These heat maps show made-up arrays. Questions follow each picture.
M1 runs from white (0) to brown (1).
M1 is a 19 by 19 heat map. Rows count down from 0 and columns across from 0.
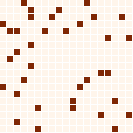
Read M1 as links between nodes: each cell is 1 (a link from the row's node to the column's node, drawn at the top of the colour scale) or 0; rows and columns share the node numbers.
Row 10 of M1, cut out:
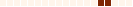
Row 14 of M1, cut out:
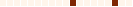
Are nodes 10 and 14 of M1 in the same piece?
yes
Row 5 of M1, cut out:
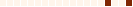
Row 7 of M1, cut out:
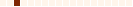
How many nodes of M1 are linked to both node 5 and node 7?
0
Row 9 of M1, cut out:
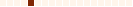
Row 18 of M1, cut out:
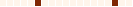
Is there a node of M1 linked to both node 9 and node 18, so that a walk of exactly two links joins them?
no
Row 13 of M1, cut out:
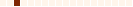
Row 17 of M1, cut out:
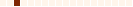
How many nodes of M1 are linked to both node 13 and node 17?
1
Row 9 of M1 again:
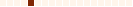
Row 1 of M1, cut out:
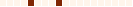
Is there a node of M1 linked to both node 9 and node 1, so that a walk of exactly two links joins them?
yes
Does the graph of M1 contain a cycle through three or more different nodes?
yes
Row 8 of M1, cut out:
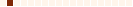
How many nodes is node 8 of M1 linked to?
1
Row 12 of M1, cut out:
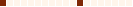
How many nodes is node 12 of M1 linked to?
2
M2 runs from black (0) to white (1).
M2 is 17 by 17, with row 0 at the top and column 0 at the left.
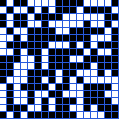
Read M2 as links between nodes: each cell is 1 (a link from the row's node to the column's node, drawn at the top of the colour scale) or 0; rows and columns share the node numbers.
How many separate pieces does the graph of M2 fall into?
1
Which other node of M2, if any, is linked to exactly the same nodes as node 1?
node 14
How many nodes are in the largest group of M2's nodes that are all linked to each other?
4
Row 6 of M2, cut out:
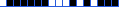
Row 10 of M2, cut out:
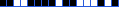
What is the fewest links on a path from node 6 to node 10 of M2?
2
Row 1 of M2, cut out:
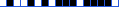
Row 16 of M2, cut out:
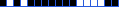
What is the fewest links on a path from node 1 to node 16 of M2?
1
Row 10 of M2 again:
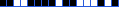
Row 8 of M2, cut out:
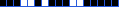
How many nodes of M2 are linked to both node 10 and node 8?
2
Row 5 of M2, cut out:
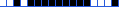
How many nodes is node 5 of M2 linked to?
6
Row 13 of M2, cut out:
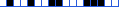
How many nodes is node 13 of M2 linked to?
10
